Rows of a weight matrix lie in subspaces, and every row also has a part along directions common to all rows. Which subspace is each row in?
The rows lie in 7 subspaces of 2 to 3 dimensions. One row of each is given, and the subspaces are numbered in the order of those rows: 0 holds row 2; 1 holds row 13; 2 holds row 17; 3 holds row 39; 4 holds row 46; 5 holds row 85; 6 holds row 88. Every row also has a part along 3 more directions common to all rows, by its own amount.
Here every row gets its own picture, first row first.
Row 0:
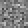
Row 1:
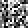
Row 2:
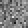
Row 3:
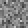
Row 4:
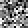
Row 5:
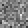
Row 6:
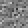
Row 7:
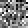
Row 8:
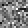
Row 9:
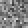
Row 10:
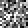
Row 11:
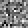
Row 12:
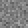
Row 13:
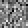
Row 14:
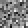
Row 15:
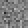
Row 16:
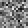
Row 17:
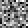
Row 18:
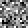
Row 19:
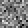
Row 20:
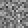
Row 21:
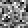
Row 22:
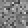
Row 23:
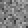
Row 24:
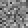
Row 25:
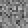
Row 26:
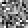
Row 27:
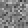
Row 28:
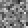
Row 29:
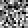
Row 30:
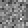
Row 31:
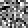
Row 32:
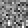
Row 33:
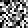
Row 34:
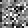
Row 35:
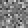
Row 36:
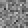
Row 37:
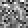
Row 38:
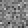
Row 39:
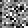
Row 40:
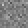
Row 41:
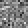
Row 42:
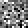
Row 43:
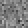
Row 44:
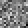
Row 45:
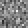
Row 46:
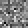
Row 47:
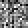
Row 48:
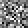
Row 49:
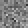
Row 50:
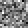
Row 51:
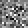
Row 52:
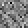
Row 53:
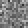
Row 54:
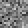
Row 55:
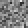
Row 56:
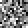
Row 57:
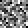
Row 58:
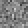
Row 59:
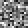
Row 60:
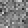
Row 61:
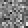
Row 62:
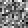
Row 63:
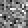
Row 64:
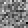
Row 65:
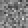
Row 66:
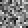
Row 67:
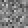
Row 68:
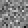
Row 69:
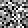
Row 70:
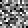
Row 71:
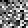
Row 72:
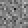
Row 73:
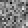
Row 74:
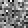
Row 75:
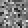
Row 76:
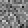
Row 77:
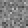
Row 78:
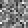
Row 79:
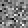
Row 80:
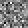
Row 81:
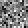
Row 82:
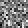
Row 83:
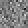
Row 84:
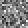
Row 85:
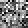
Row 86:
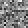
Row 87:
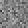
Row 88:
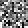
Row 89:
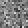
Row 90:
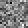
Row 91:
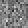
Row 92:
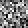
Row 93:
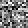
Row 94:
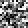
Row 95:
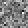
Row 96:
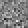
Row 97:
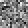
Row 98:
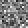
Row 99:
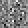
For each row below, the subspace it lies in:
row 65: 3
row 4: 3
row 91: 1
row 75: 6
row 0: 1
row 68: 4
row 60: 5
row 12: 6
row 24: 4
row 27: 1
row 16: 3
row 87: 0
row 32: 6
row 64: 5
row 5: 2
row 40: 4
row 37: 5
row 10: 4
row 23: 0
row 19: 2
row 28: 0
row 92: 4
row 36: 4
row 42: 6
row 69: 3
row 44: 4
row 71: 6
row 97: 2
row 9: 0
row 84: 2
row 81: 4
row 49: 3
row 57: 0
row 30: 1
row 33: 6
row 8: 3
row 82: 6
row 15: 6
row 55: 4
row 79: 3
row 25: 6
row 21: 5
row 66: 0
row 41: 2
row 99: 1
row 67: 1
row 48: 3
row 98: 2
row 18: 2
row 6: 3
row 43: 2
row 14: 4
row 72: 0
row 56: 0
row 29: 3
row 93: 3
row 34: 3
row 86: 5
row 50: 5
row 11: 4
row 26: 2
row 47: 1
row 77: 1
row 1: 1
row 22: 0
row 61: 1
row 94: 5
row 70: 0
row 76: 2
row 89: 6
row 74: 5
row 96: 6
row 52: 4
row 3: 2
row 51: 3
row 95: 5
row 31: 2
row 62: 5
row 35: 2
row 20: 3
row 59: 1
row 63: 0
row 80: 4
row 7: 5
